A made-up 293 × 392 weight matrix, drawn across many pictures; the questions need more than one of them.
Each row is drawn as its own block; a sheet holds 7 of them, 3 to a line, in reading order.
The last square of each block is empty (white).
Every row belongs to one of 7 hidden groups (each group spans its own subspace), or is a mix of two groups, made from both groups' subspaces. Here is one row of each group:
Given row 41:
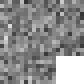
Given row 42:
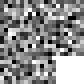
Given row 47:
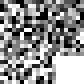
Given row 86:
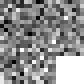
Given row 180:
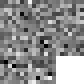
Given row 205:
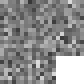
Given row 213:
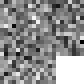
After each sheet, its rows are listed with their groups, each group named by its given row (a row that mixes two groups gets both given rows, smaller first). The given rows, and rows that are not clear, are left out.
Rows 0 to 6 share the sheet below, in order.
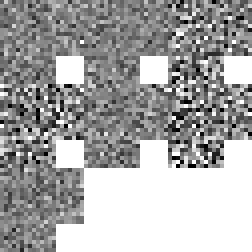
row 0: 213
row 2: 42
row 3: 41
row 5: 42
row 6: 41 and 86
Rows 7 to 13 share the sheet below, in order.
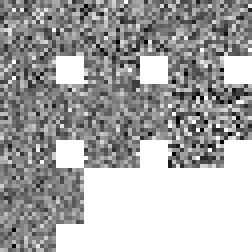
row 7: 86
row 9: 42 and 205
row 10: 205
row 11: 205
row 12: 42
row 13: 86
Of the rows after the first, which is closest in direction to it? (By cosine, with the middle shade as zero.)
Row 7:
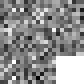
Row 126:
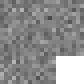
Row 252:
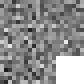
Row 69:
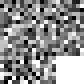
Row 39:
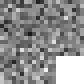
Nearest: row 126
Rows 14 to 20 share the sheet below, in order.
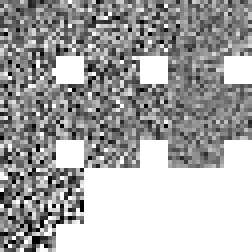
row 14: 205
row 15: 42 and 213
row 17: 205
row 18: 213
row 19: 47
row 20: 47
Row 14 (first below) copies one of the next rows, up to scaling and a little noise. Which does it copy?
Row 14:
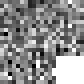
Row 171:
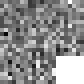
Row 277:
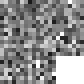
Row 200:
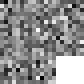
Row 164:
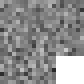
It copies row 171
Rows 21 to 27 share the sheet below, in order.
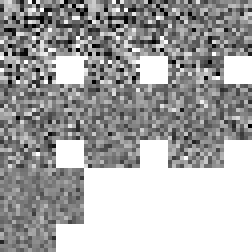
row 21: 47
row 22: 47
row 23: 180
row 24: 47
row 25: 180
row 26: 213
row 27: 205
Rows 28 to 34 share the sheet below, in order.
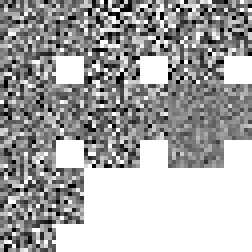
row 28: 42
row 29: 213
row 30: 86
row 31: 86 and 205
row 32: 42
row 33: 213
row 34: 42
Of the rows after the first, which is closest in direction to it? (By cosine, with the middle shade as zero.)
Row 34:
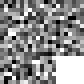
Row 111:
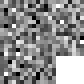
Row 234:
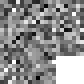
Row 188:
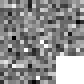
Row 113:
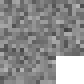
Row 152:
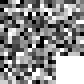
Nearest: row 152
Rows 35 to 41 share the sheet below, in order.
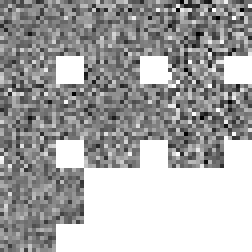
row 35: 86
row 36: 86
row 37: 86
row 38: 86
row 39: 86
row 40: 205
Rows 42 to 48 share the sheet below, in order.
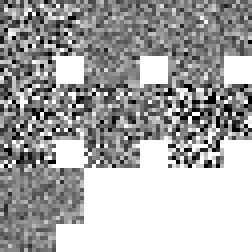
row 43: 213
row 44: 213
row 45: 180
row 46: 86
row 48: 41
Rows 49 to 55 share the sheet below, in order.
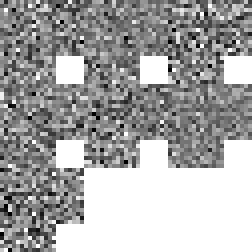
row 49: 213
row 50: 180
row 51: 42
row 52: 47
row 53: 47
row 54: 42
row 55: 42 and 205
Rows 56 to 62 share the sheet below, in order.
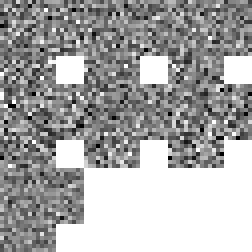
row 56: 47 and 86
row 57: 42
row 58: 180
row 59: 47
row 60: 86
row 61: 205
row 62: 42
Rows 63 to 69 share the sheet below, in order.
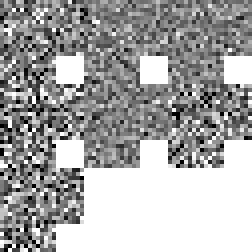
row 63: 86
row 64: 47
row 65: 42
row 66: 42
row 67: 42
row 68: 86
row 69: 42 and 86
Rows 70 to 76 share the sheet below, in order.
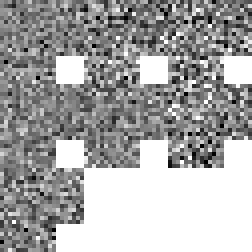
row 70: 180
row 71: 47
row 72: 42 and 47
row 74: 86
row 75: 86
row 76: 47 and 205
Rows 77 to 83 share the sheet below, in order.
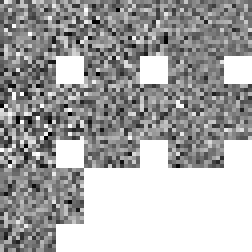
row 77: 86 and 213
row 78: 47
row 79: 86 and 213
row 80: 47 and 86
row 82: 47 and 180
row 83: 213
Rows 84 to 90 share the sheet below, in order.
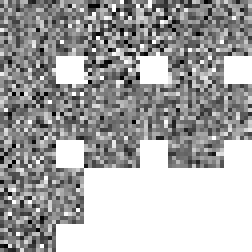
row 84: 205
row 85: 180
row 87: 86
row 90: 47
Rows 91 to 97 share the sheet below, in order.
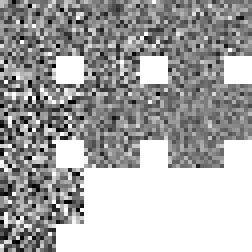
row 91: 180
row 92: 205
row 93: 42
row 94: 42
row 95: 86
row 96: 86 and 180
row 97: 213
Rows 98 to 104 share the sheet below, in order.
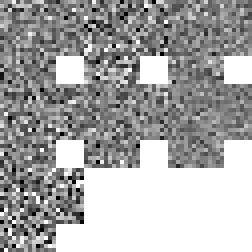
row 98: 86
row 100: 180
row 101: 42
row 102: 47 and 86
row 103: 47
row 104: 180 and 205
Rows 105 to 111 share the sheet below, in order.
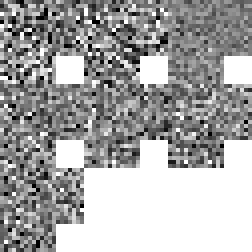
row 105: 47
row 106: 47
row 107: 47
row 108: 47
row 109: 41
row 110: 47
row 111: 213
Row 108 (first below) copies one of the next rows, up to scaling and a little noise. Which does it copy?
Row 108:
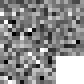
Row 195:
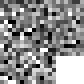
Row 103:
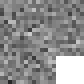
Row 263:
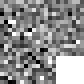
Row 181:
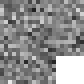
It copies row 195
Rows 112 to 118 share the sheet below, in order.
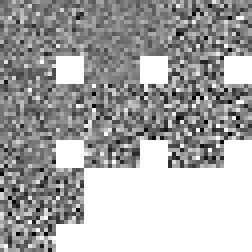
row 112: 180
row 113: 213
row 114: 42
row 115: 180
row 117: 42
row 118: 47 and 205
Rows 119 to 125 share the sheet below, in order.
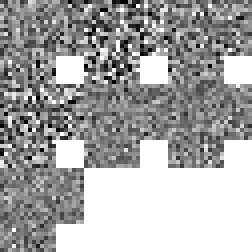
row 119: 205
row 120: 205
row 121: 42
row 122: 42
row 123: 42
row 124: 205
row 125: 86
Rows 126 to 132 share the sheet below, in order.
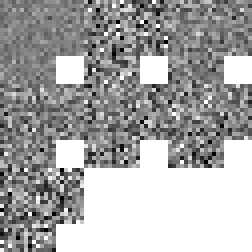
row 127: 213
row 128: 86
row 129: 42
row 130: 205
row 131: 86
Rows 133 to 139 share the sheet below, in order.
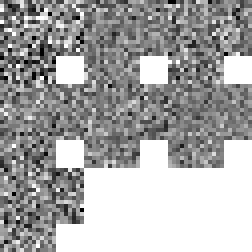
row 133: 47
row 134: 86
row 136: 86
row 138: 86
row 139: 213
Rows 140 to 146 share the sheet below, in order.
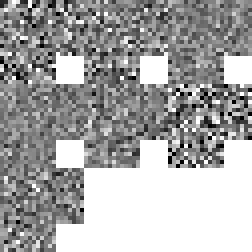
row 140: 180
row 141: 180
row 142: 205
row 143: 180
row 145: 86
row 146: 213
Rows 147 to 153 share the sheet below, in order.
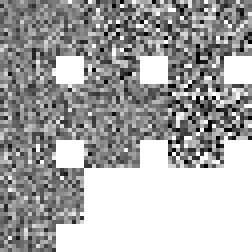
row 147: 205
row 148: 213
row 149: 47 and 213
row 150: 205
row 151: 42
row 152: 42 and 180
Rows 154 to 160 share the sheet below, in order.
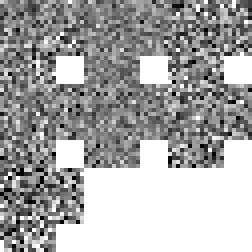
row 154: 205
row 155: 213
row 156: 180
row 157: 205
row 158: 86
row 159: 42 and 86
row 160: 86
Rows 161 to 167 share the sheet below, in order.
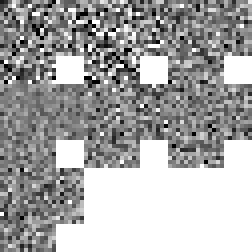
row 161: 180
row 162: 47
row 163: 180
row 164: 205
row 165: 213
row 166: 180
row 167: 41 and 213
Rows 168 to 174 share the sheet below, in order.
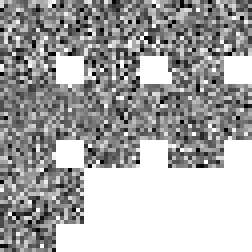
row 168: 205
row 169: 205
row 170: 86 and 180
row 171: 205
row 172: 180
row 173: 180
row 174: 47 and 205
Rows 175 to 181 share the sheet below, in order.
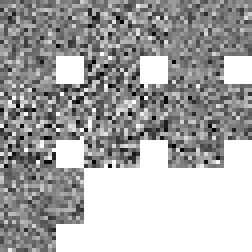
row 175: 180
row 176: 213
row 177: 180
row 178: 180
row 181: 47
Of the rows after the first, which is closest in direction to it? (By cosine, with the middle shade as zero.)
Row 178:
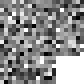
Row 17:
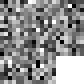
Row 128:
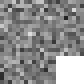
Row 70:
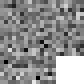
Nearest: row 128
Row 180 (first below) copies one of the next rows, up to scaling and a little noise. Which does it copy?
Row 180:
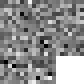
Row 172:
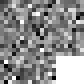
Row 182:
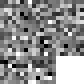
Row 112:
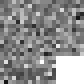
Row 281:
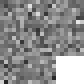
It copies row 182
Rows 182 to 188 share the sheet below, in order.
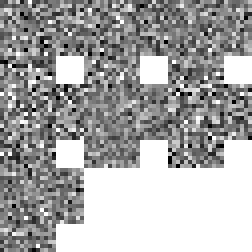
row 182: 180
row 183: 213
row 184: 180
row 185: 180
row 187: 86
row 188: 180
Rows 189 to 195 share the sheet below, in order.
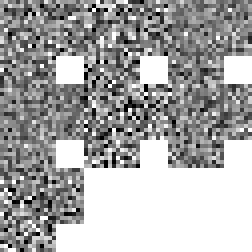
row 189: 42
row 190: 86
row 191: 47 and 180
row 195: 47
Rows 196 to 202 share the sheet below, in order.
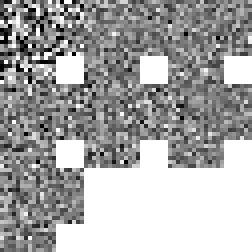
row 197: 86
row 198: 47
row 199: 180
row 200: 205
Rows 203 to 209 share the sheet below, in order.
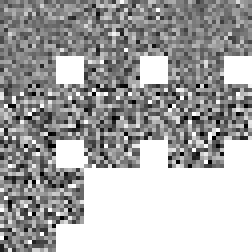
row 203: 42
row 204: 86 and 180
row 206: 47
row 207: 86
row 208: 47 and 180
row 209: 42
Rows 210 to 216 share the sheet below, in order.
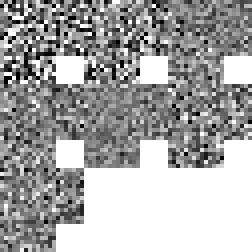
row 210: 42
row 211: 205
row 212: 47
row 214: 47 and 205
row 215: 47 and 205
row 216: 41
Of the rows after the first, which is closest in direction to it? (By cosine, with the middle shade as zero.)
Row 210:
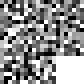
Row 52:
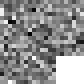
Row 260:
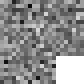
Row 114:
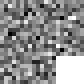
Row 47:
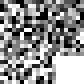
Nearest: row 260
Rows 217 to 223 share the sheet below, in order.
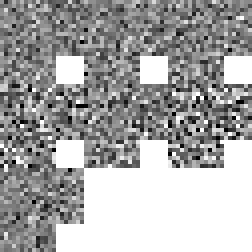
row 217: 213
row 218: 205
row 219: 42
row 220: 180
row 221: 42 and 47
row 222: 42
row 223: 205 and 213
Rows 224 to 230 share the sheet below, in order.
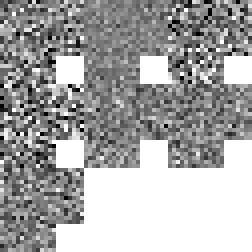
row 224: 47
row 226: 86
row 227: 213
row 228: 213
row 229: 42 and 205
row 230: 213
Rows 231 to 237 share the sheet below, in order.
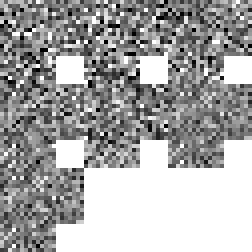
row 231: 47
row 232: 180
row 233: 180 and 205
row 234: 86 and 213
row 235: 213
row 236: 86
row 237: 86
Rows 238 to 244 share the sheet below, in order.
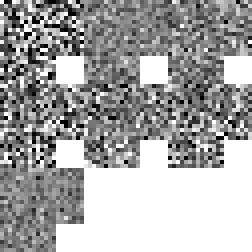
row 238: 213
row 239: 180
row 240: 213
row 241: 205
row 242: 47 and 86
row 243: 205
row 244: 205
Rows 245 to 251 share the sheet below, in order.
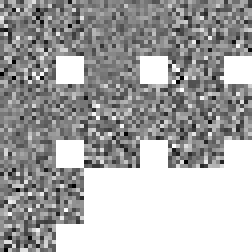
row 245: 86 and 205
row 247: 42 and 180
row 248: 213
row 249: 47
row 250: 180
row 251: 42
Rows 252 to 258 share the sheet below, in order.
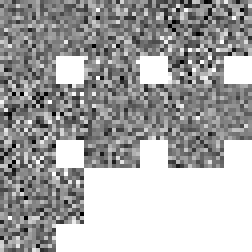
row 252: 42
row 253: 47 and 86
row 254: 86
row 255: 86
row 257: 47
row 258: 180 and 213
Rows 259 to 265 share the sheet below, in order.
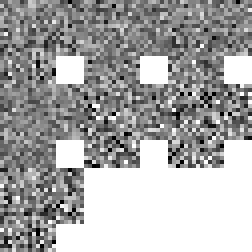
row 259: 205
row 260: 42 and 180
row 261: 42 and 205
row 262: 213
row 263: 47
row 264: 86
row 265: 205
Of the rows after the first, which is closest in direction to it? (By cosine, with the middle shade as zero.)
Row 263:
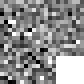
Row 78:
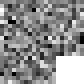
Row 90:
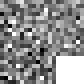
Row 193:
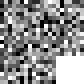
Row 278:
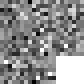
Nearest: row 90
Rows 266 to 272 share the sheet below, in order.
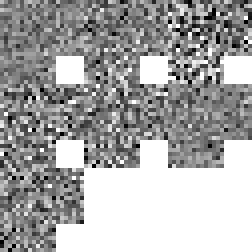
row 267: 86
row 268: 47
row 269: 42
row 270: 42 and 86
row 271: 180
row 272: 86
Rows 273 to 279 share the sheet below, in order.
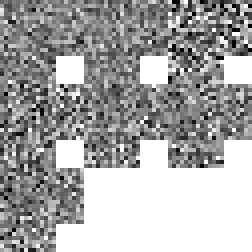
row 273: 47
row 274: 41 and 42
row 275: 213
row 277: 205
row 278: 180
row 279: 86 and 180
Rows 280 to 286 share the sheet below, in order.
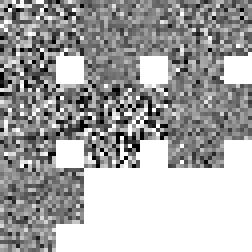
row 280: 86
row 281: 180
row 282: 86 and 180
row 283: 41
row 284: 205
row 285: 86
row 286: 47
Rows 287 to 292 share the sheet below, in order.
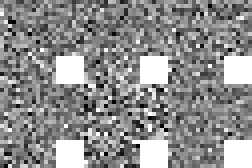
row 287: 47
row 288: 86
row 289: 42
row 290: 42
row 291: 213
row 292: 42
